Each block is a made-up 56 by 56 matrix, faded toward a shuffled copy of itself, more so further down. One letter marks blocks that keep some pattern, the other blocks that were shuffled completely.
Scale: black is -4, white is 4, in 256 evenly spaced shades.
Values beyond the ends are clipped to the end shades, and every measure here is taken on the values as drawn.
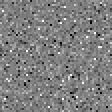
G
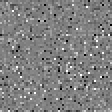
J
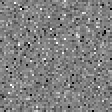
G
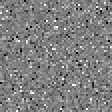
G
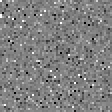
G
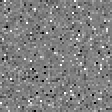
G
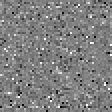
J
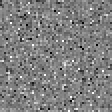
G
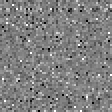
J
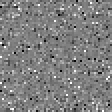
J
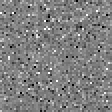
G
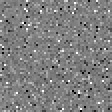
G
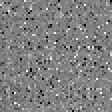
J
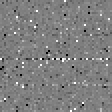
J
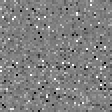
J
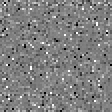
J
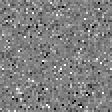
J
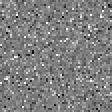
G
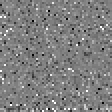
J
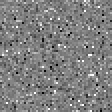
G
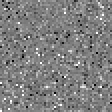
J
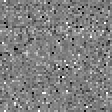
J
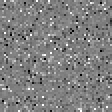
J
